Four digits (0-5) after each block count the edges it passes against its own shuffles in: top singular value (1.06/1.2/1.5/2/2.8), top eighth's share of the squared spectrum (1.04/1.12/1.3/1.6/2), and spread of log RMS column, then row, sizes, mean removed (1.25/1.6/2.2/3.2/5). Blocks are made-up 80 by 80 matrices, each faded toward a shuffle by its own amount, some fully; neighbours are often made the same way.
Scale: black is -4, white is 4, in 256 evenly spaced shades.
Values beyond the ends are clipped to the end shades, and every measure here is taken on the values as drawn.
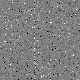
2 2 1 0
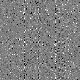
4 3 2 1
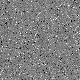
0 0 0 0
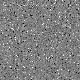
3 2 0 0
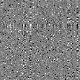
4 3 2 1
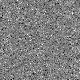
3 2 0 0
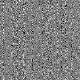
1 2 4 0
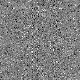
1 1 2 0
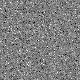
0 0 0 0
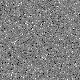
0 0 0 0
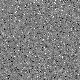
0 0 0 0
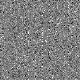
1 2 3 0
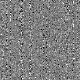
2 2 3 0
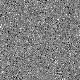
0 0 1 0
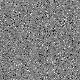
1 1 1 0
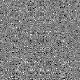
4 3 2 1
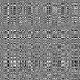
5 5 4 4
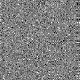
4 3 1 1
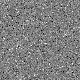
1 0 0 0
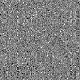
4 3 2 1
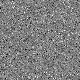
1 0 0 0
